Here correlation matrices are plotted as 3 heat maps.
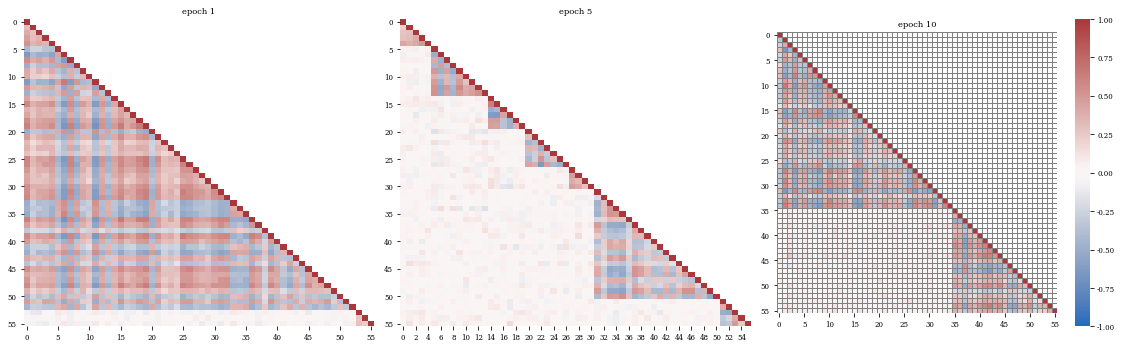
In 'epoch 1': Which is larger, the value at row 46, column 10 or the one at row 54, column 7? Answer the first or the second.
the first
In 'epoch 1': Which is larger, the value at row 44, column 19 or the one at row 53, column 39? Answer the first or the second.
the second
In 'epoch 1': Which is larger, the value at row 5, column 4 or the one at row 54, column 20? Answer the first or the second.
the second
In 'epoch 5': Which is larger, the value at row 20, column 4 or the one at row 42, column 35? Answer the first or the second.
the first
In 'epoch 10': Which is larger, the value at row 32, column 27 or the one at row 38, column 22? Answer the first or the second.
the first
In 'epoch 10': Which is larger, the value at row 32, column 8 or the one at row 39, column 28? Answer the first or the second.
the second
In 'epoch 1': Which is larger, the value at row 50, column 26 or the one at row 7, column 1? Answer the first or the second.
the second
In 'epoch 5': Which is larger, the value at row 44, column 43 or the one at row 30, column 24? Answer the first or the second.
the second
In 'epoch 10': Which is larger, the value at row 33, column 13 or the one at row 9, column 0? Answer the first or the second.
the first
